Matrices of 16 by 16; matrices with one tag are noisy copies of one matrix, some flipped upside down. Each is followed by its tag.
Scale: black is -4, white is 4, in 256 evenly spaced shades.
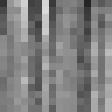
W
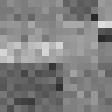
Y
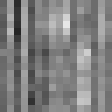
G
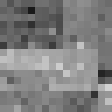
Y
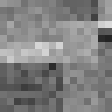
Y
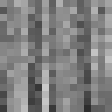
W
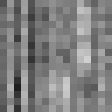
G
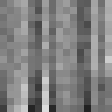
W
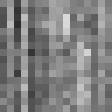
G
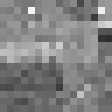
Y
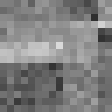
Y
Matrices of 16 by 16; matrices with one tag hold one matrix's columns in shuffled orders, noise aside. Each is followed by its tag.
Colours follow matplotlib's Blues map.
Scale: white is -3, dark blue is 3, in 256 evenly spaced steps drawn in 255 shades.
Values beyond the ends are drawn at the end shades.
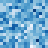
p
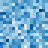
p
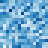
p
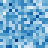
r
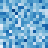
p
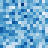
r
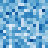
p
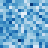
r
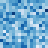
p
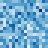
p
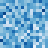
p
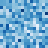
p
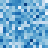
r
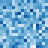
p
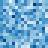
r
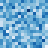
p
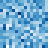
p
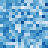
r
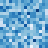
p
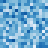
p
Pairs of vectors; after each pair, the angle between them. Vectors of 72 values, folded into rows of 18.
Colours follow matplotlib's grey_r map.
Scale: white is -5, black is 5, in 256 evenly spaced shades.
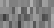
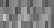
nearly opposite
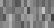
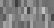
nearly parallel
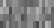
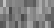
nearly parallel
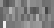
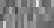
partly aligned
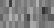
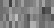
nearly parallel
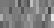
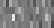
orthogonal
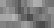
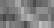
nearly opposite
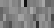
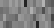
nearly parallel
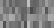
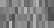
partly opposed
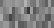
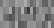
nearly parallel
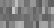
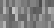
partly aligned
